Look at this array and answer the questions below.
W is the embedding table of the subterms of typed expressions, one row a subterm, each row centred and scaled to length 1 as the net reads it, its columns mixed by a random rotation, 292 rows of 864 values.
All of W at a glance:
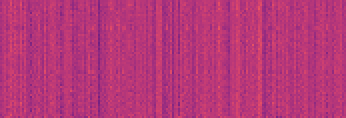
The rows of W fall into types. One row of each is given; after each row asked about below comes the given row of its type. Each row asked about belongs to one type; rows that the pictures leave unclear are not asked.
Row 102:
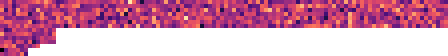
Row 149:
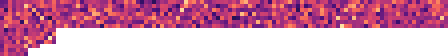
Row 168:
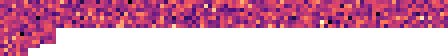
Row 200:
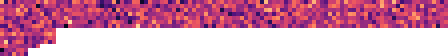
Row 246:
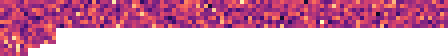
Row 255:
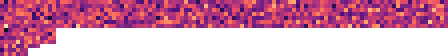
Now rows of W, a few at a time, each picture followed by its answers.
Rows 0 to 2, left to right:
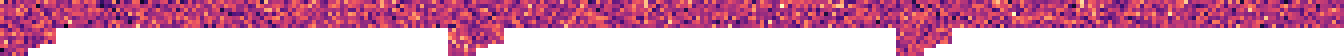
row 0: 200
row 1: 246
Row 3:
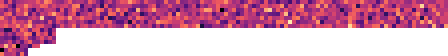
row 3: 102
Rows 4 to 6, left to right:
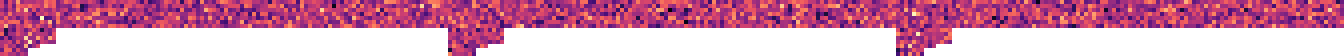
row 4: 149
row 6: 255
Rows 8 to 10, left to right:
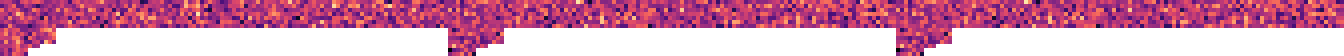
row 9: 102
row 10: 102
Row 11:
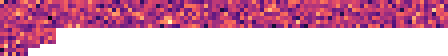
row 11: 255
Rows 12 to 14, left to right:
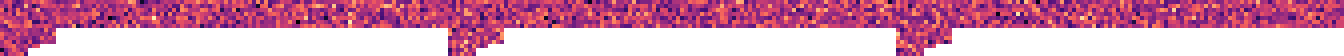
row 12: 102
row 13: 255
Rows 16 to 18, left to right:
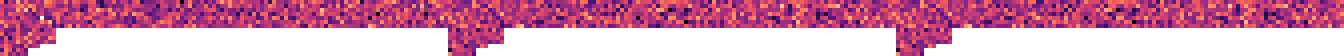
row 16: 149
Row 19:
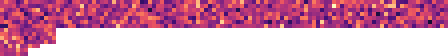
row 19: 246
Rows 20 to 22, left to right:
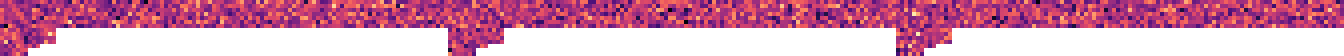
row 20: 200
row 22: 255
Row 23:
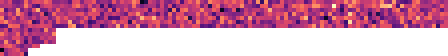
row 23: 102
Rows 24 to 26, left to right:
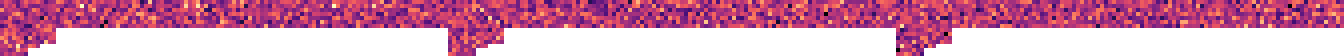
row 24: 246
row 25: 149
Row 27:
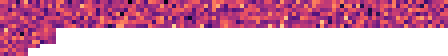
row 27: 168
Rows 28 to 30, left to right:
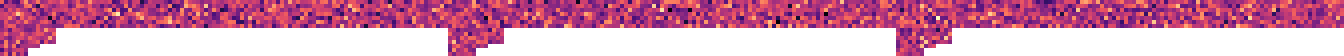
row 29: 168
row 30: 149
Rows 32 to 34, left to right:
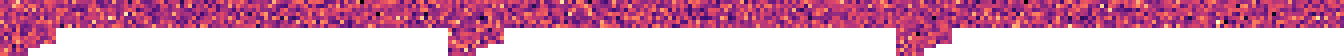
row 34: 168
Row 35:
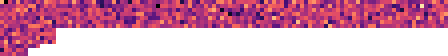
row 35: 200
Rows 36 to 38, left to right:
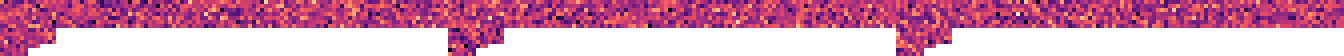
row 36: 200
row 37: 102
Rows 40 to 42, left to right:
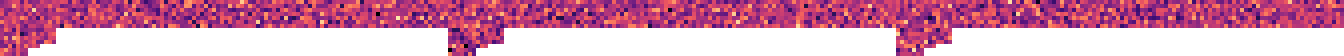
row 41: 102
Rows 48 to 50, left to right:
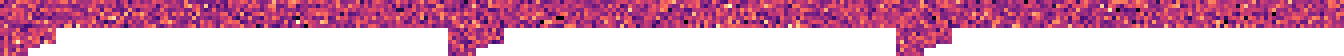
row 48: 255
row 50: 168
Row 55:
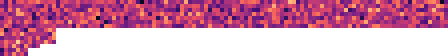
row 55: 255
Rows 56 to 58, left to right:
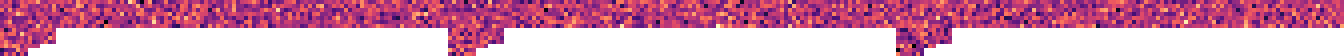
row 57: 168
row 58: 102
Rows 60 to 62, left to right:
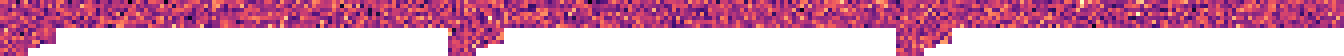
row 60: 168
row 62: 149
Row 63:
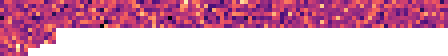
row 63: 246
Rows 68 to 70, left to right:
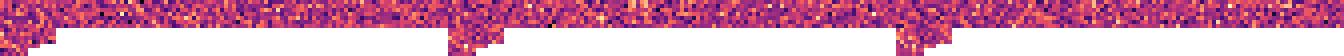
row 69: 246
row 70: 246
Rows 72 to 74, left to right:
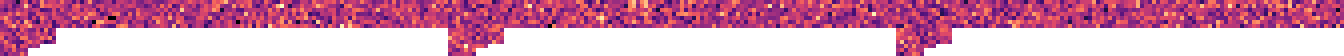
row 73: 246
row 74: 168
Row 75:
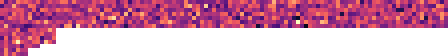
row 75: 255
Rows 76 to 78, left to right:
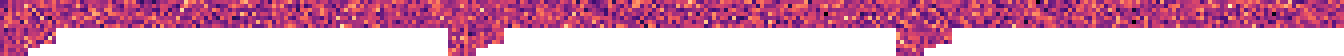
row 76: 149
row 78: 246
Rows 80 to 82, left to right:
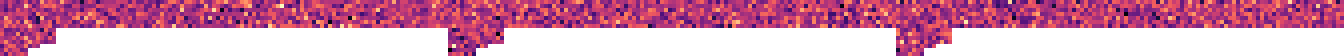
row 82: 200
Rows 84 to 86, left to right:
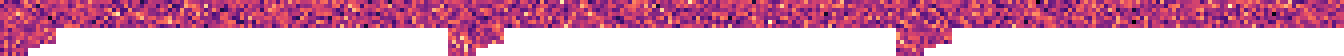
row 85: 246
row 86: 246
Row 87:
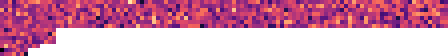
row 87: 102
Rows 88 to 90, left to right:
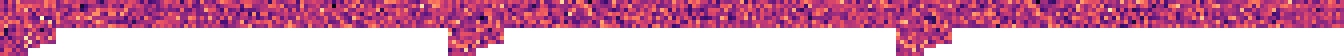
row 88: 149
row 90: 246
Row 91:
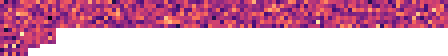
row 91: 255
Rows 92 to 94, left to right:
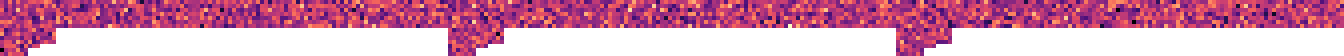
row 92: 102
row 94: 168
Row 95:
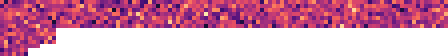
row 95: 200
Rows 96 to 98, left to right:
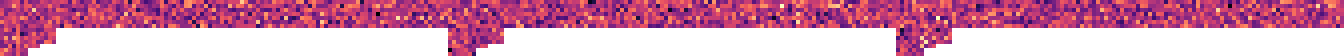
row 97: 102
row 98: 149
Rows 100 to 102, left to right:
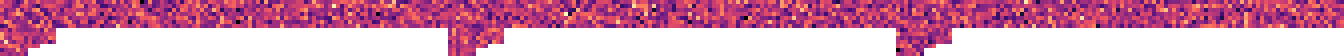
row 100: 246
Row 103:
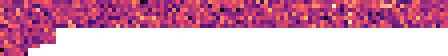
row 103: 102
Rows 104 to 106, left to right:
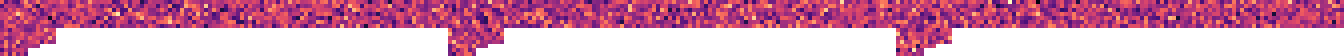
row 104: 255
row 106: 246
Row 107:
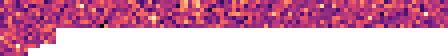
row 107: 246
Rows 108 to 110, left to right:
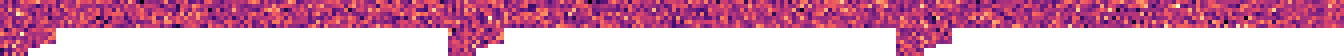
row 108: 255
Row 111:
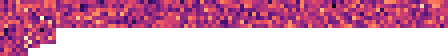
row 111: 149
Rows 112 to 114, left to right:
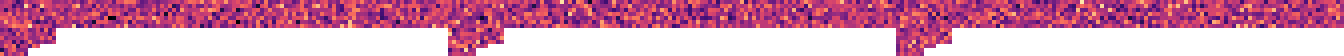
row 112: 102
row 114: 255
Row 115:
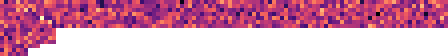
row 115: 149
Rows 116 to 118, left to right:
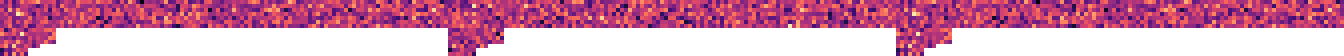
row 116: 255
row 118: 255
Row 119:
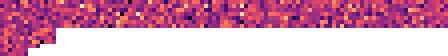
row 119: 168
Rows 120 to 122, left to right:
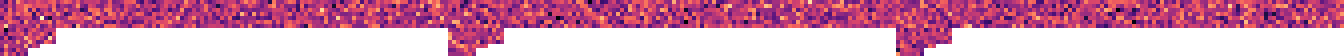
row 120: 149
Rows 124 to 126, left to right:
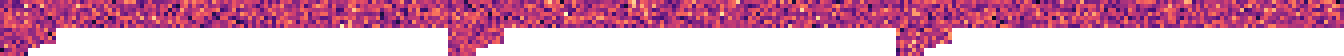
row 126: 255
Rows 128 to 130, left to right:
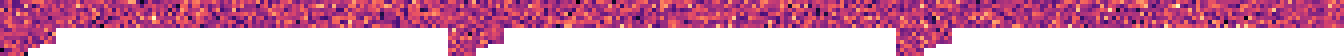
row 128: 102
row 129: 168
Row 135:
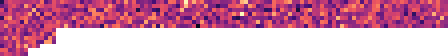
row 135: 149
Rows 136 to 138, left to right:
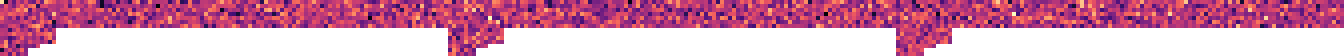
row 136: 200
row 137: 149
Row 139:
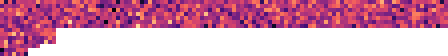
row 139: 200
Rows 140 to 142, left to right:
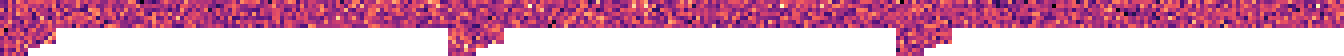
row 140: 149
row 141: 246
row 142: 200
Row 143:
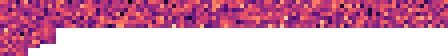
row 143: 168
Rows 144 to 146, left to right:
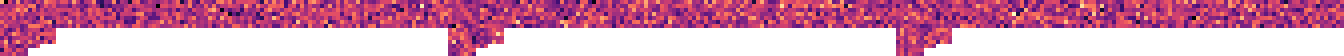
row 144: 200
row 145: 200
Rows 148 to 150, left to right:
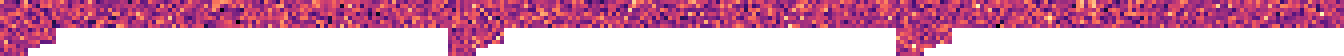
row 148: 168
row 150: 246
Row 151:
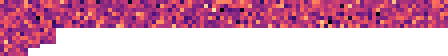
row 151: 168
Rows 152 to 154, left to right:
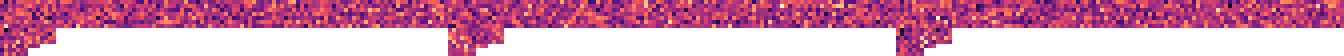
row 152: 255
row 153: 246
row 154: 149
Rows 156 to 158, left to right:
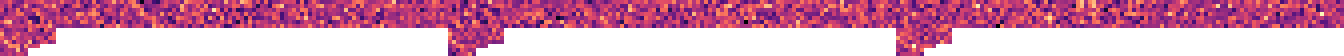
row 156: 246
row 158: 246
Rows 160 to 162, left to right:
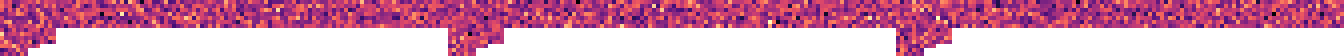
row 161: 168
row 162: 149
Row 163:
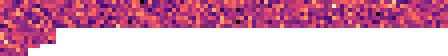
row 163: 246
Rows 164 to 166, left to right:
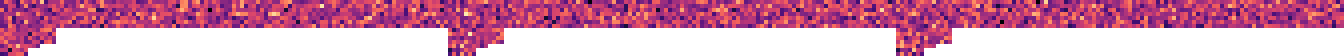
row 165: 255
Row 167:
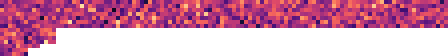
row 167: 200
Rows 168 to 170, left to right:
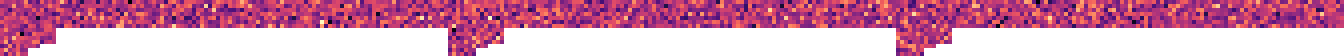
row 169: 149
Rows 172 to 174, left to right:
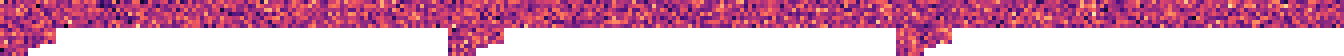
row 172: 200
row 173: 255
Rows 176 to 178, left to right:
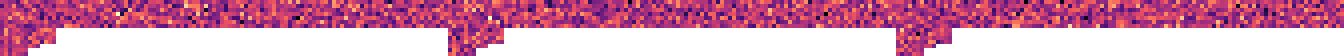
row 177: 149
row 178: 168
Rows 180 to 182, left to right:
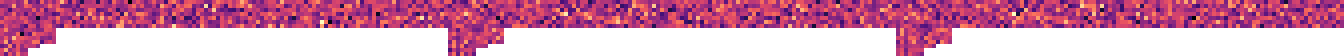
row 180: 168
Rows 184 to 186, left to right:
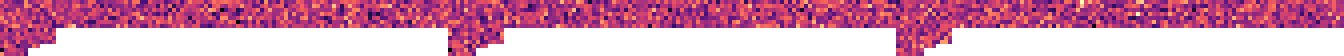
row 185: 102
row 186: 149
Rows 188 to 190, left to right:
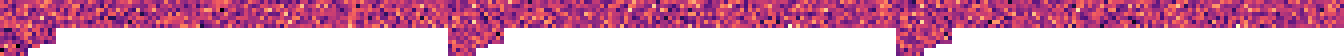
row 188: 102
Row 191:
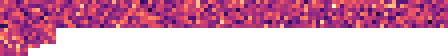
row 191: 246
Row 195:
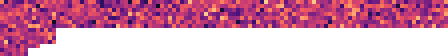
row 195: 200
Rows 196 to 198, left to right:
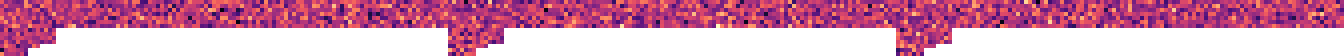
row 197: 168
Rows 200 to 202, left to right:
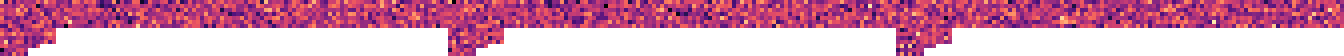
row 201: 200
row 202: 255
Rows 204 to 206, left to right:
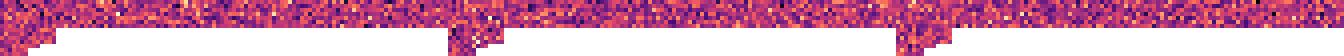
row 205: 149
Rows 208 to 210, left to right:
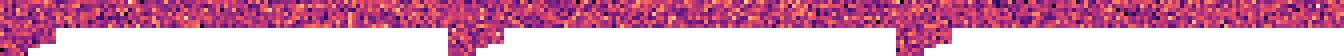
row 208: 102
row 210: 200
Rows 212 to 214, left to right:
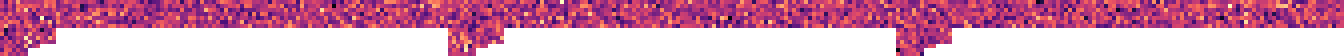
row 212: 149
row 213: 246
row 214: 102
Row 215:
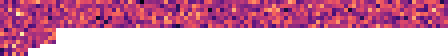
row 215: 255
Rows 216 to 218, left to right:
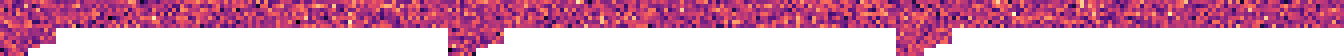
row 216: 102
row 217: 102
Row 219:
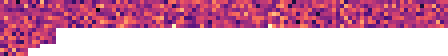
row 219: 168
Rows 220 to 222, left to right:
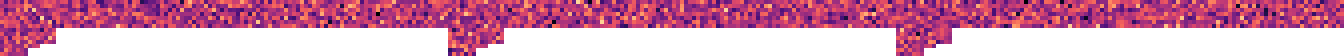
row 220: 149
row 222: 168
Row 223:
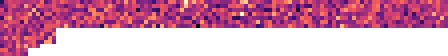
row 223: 149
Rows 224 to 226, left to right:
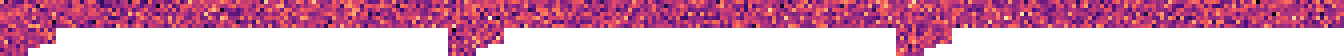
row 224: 200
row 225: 149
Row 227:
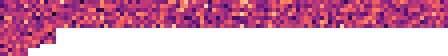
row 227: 168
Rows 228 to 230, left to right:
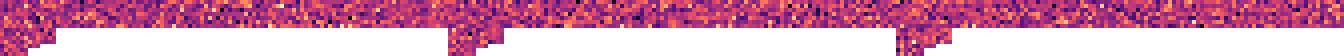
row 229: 168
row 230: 255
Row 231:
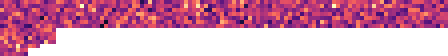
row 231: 246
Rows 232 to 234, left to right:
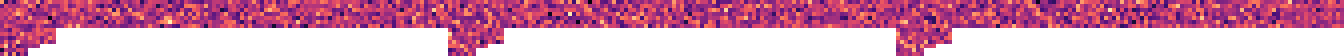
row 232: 255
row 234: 246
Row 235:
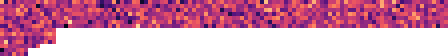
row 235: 200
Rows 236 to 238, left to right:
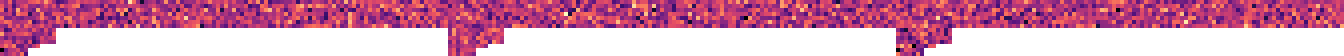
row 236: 102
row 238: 102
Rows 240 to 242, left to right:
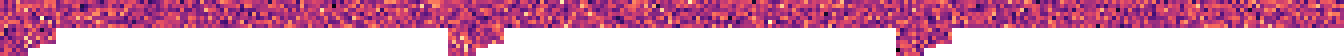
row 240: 149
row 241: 246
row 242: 102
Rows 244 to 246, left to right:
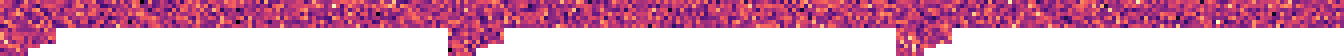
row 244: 246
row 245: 102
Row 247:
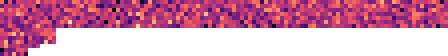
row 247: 200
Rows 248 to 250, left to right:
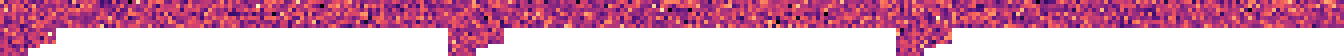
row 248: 200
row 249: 168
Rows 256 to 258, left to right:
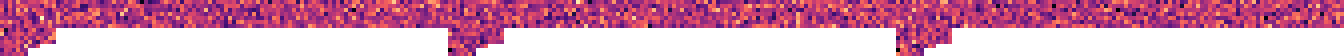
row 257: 102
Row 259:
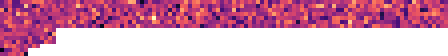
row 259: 102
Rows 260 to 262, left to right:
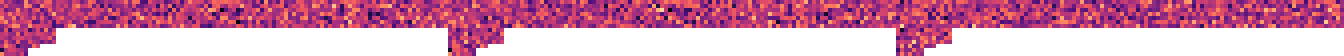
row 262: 255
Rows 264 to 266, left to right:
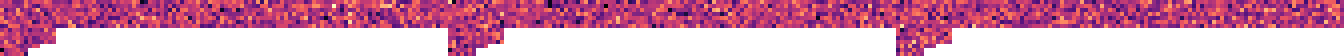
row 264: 102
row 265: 200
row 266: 255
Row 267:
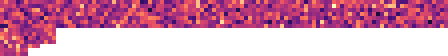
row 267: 246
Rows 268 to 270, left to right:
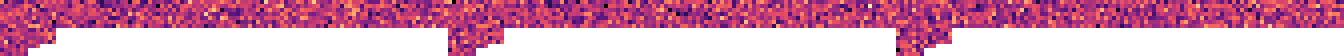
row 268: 200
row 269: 200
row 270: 102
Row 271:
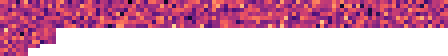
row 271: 168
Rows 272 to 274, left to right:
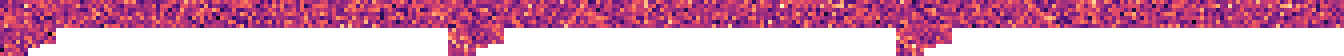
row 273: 246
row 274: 246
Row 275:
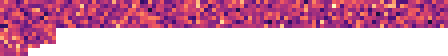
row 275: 246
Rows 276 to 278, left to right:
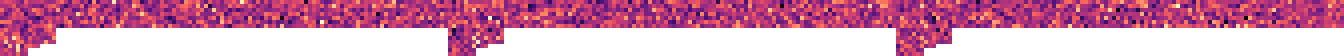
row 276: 246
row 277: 149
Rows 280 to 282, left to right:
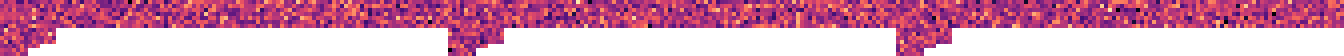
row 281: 102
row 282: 168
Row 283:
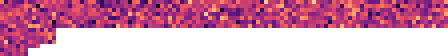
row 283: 200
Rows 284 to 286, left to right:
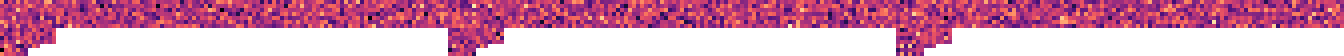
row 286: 255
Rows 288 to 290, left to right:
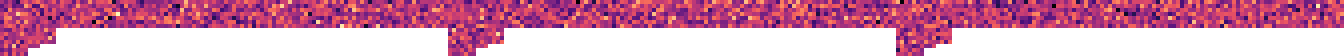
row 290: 200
